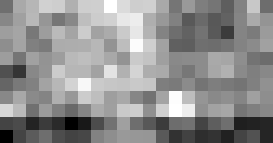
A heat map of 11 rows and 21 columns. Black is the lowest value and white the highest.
Calmest part: middle right. Stripes: none. Seam: horizontal, 80% of the way down, the top part higher. Ninth with the highest average: top middle.
